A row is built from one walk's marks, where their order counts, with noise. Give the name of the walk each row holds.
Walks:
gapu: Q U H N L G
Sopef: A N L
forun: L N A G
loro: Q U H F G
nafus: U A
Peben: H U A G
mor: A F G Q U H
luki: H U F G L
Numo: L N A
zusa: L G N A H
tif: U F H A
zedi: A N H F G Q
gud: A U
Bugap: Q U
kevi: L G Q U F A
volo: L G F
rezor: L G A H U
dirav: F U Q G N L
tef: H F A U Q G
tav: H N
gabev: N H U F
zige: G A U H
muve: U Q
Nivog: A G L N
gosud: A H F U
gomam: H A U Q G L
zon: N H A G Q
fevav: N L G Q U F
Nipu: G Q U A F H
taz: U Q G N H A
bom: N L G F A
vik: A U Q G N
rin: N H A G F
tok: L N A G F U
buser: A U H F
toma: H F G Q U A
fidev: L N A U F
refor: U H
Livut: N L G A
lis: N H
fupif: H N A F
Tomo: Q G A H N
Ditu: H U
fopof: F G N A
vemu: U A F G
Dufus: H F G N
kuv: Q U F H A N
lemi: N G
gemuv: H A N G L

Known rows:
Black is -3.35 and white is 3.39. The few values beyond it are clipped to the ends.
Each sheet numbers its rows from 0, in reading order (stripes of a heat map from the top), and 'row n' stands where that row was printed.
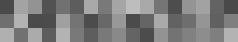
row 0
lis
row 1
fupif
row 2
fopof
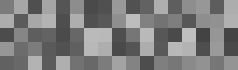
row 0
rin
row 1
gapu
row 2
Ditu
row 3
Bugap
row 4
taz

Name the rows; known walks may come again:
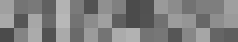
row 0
kevi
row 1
toma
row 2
zusa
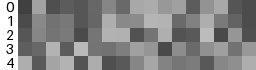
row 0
Nipu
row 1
mor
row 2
rezor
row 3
taz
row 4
gapu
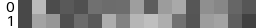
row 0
buser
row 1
lis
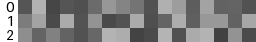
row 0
gabev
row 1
rin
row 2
Bugap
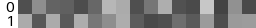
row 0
Ditu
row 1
nafus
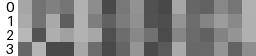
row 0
bom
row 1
fopof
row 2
Livut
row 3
fupif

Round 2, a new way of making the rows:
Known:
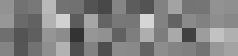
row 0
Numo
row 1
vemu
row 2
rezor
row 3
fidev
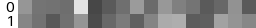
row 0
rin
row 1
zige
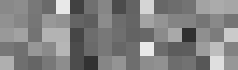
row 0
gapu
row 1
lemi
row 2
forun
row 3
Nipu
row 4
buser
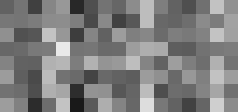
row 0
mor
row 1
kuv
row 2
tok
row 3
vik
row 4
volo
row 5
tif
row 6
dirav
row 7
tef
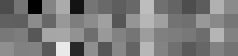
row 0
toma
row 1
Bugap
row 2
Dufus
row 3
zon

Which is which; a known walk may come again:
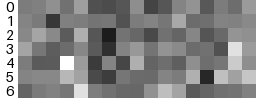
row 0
Sopef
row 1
nafus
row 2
fupif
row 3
buser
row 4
bom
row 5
zusa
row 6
vik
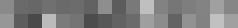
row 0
Ditu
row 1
tif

